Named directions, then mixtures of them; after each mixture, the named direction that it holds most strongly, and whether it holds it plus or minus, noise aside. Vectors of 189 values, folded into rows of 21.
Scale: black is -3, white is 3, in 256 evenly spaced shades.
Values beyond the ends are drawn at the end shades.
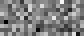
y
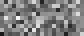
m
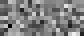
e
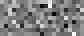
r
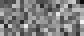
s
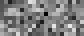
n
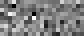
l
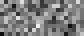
m, plus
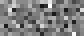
r, plus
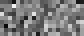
l, minus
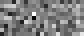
l, minus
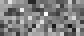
n, minus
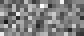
y, plus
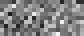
l, minus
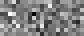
l, plus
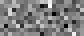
r, plus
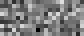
y, plus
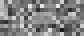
y, plus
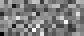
m, plus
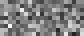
e, minus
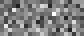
r, minus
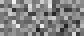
r, plus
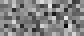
r, plus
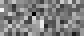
l, plus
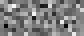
r, plus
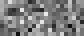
n, minus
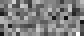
y, minus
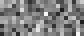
n, minus
